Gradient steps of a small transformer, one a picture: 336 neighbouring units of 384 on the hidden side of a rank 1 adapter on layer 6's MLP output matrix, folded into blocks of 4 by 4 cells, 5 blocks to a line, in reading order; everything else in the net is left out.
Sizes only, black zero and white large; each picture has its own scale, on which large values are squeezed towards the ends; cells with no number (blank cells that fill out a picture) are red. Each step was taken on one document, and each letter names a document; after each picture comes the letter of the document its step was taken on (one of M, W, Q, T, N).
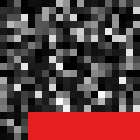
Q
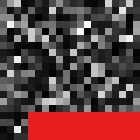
Q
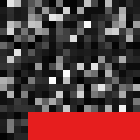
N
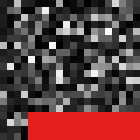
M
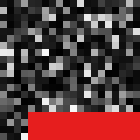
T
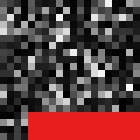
Q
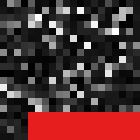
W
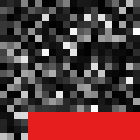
T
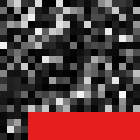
Q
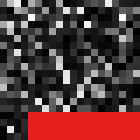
N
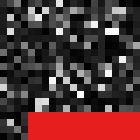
W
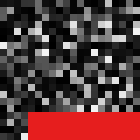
T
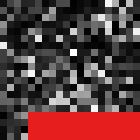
T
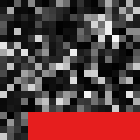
T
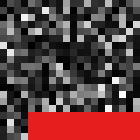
N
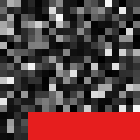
N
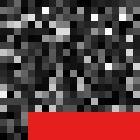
Q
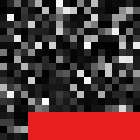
W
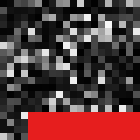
T
